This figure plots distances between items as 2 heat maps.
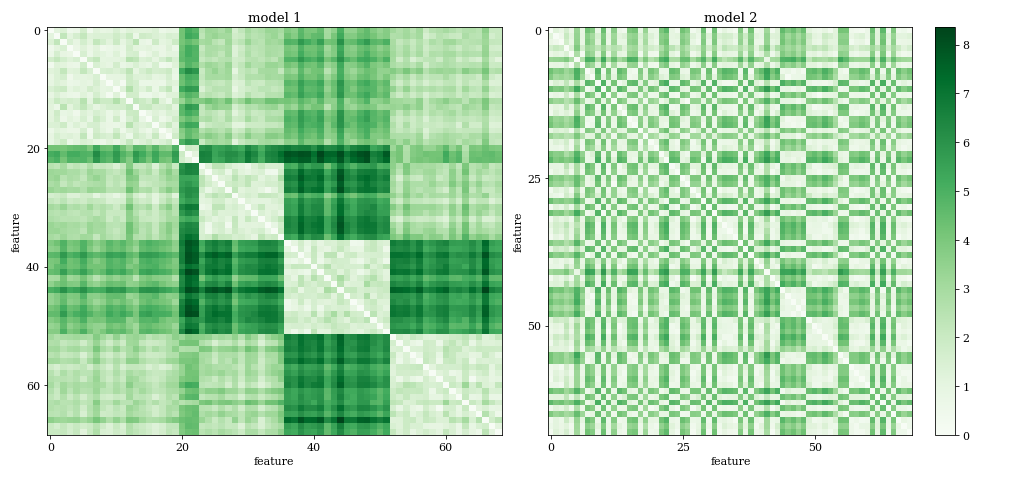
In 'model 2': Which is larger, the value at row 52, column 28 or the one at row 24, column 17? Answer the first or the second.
the first
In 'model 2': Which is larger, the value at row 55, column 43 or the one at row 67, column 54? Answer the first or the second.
the first
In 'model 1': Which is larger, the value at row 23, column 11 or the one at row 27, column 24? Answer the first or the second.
the first
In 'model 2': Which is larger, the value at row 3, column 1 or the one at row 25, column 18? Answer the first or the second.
the first
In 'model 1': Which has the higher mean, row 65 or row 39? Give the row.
39
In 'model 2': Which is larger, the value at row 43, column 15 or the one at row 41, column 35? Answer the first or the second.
the first
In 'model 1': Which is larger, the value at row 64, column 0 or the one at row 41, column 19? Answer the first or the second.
the second
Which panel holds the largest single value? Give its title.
model 1
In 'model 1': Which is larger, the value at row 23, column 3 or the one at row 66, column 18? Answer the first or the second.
the second
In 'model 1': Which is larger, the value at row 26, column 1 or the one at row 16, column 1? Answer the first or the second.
the first
